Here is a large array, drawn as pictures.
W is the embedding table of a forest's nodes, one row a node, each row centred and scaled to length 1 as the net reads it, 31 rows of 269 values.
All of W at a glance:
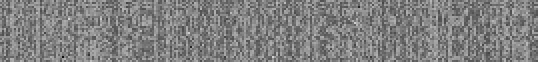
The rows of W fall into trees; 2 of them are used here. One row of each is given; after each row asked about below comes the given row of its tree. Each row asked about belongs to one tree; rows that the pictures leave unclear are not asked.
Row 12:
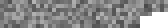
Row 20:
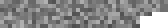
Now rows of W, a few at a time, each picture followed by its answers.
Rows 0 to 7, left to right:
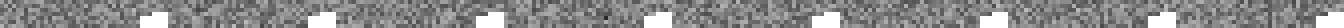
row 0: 20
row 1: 12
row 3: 12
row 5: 20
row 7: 20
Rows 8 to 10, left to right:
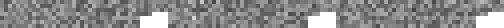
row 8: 12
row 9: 12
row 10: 12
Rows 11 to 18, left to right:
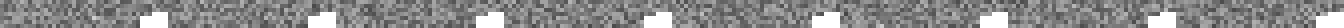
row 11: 12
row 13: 20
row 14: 20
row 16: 20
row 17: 20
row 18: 12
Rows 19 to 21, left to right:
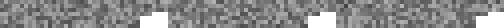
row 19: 12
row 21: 20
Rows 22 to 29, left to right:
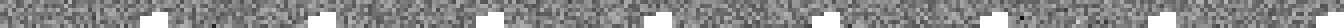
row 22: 20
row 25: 20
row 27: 20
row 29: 12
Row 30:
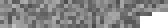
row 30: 20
